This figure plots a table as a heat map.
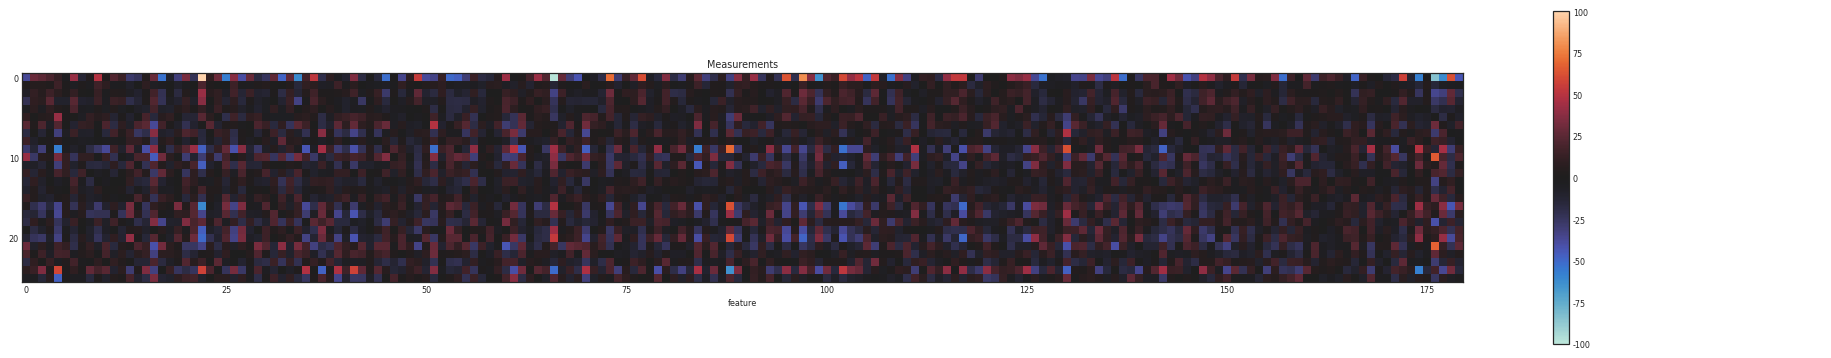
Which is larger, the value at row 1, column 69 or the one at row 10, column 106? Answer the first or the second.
the first
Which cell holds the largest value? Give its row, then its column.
0, 22
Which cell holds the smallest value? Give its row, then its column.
0, 66
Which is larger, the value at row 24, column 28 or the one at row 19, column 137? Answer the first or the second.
the second
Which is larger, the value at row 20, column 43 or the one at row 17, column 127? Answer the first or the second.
the second
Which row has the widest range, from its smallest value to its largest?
0
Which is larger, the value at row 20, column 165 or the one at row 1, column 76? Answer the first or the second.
the first
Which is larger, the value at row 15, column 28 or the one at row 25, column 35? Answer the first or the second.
the first
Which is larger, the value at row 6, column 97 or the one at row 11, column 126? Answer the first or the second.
the second
